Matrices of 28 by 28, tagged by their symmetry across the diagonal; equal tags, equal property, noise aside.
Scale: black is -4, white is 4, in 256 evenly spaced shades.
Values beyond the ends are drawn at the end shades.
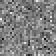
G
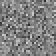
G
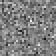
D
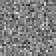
D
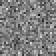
G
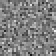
D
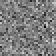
G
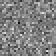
G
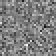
D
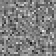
D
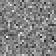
G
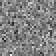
G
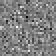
D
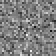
D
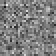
D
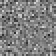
D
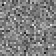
D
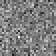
G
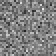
G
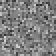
D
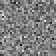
D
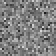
G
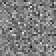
G
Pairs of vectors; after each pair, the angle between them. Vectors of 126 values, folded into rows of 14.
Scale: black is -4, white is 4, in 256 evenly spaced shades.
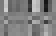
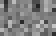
partly opposed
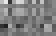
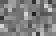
partly opposed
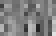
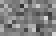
partly aligned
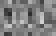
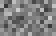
partly opposed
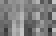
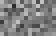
orthogonal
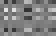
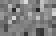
orthogonal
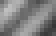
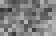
partly opposed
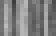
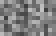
partly opposed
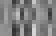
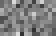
partly opposed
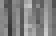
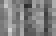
nearly opposite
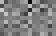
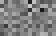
nearly parallel
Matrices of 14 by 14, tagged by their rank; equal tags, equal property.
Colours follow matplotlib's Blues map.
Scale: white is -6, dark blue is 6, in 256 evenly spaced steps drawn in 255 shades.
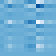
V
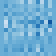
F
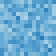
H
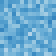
H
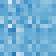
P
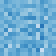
P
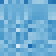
F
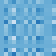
V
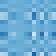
V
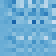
F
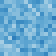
H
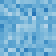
P
